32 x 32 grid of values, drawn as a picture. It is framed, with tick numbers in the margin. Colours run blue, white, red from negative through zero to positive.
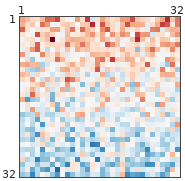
The grain is fine, like static. No regular stripes run through it. On average the colour sits 50% of the way up the scale. The field climbs toward the top. No row or column stands out.
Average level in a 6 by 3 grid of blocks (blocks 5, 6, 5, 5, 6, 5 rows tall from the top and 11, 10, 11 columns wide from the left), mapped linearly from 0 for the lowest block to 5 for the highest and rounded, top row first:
5 5 5
4 4 4
3 2 3
1 2 2
1 1 1
0 1 0
